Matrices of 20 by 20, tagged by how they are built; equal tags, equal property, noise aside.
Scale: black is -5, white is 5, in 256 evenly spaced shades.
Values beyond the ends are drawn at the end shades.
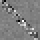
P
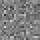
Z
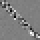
P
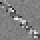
P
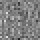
Z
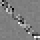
P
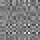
Z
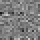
Z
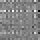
Z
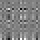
Z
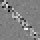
P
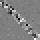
P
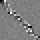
P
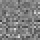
Z
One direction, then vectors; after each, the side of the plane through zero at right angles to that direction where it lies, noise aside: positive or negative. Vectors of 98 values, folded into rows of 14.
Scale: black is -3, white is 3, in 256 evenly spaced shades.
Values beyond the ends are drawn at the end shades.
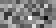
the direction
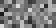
negative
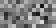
positive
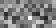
positive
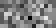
negative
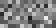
negative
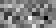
positive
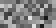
positive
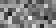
positive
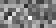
positive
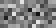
positive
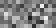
negative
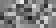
negative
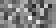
positive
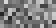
negative
